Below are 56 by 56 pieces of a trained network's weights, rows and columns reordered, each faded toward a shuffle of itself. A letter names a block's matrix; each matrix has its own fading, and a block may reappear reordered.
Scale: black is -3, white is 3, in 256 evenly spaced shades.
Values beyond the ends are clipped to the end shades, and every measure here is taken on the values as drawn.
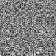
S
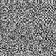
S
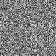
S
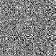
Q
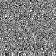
Q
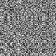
S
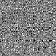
Q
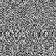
S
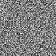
S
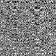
Q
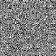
Q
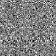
Q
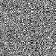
Q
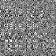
Q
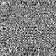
Q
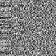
S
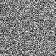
S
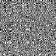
Q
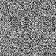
S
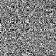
Q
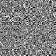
Q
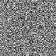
S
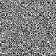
Q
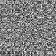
S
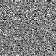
Q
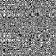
Q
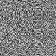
S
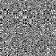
Q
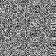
S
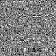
Q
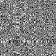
Q
